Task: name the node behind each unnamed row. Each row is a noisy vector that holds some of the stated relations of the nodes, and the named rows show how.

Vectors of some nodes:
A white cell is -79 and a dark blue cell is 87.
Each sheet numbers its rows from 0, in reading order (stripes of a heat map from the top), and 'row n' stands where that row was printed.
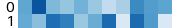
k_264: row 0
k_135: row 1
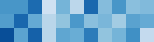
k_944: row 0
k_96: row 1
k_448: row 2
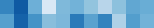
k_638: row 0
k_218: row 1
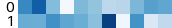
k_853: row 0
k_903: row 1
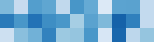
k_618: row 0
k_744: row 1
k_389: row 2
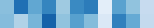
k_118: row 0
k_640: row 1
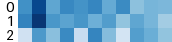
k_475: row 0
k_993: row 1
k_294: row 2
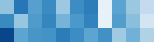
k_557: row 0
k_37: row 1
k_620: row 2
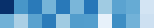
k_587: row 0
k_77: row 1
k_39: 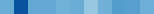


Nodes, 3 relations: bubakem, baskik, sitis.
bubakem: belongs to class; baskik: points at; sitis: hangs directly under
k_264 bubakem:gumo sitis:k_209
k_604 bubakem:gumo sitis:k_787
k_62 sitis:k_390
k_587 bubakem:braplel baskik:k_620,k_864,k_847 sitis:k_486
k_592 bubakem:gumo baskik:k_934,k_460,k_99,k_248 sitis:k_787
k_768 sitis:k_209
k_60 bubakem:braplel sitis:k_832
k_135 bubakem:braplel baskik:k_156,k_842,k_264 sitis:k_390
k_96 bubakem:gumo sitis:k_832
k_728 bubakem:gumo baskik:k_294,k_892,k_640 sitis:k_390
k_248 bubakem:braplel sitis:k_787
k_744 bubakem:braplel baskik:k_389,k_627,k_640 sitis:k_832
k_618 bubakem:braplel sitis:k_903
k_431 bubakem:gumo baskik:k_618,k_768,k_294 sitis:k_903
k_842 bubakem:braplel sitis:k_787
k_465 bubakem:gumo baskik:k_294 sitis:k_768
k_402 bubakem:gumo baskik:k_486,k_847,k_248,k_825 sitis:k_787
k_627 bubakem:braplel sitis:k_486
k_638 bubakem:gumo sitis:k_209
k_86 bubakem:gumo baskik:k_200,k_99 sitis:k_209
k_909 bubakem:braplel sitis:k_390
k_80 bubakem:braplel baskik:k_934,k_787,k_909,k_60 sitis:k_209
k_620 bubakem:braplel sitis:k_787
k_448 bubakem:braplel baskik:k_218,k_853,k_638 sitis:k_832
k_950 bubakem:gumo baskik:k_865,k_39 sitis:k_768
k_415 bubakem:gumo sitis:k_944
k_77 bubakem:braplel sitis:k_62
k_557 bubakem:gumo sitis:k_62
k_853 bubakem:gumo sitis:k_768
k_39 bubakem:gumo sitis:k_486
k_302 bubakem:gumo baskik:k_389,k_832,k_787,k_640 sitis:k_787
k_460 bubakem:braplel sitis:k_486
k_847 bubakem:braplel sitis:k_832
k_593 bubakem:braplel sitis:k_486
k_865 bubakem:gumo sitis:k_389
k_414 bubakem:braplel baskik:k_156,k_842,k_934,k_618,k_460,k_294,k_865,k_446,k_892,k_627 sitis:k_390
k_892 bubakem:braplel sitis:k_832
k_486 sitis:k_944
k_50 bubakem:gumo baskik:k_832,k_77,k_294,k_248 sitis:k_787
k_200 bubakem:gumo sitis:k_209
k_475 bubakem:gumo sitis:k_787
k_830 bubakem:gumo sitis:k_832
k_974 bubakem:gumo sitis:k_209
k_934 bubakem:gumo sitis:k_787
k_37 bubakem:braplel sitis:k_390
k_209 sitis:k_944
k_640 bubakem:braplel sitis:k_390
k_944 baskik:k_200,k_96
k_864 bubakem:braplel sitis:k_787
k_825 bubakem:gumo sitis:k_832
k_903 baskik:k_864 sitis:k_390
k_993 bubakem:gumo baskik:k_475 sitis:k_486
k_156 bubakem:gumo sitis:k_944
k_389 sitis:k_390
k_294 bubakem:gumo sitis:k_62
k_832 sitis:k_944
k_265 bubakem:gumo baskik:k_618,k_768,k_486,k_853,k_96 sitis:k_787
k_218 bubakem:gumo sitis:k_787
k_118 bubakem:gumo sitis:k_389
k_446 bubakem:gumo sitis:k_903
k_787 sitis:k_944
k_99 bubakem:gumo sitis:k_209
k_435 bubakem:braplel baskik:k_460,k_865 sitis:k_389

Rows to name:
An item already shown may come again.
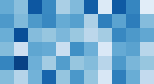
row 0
k_414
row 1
k_842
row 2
k_264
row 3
k_618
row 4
k_974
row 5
k_640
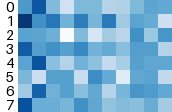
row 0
k_200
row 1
k_587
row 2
k_768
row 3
k_593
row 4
k_99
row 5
k_618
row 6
k_156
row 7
k_847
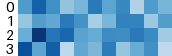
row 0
k_218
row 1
k_787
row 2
k_302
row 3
k_448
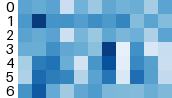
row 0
k_486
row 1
k_604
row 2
k_486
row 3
k_903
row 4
k_431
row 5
k_728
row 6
k_825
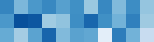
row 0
k_248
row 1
k_265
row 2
k_909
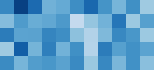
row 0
k_402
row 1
k_832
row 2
k_60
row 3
k_934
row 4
k_248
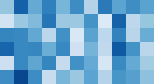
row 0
k_934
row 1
k_389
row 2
k_209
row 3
k_80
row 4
k_446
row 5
k_86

